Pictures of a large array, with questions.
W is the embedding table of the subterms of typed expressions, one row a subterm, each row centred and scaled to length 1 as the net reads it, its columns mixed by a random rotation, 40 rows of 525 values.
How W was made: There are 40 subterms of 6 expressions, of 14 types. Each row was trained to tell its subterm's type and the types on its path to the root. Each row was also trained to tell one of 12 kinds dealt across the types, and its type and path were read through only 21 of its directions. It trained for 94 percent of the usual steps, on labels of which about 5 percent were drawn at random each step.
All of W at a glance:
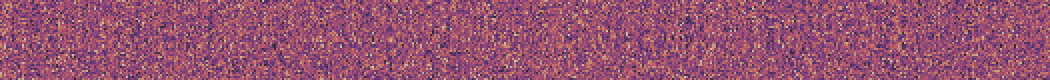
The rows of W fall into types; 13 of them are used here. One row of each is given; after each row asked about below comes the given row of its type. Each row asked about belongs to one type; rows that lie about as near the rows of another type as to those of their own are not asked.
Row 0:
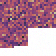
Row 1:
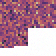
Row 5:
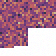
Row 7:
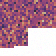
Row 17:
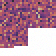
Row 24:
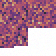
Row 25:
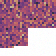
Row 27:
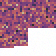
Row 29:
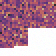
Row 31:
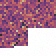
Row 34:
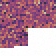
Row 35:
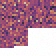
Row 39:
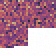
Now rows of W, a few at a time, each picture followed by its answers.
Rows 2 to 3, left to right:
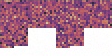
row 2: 24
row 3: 7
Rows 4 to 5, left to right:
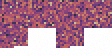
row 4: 34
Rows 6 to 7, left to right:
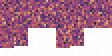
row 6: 17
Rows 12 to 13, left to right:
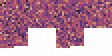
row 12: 27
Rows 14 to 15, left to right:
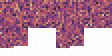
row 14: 27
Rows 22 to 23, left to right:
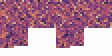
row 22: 39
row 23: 39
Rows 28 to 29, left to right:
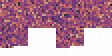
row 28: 39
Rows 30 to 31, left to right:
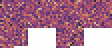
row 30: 31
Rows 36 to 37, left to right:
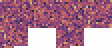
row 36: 27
